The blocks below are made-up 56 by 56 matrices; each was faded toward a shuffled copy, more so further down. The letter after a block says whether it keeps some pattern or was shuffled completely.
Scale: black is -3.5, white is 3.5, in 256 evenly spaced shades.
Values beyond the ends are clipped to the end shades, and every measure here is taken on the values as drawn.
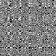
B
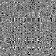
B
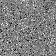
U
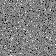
U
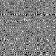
B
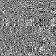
B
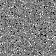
U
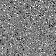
U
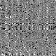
B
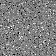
U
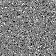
U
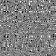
B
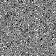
U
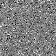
U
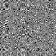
B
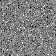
U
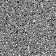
U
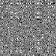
B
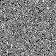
U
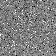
U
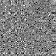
B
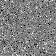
U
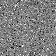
U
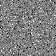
U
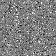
U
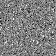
U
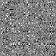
B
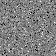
U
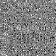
B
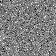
U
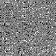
B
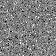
U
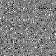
B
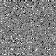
B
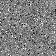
U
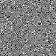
B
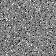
U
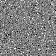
U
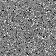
U
